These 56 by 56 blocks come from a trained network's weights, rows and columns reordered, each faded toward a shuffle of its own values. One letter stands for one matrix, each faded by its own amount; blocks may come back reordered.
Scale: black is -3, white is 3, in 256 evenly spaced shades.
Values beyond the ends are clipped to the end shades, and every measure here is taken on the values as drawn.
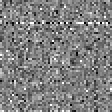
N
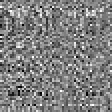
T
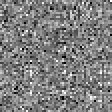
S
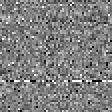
N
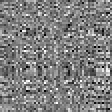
T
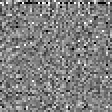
N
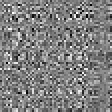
T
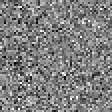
S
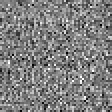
S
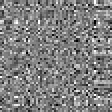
T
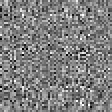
T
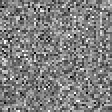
S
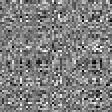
T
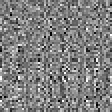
T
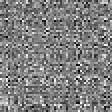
T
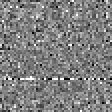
N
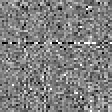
N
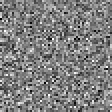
S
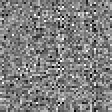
S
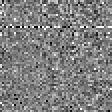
N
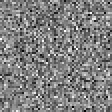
S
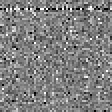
N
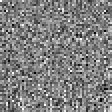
S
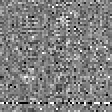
N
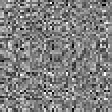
T
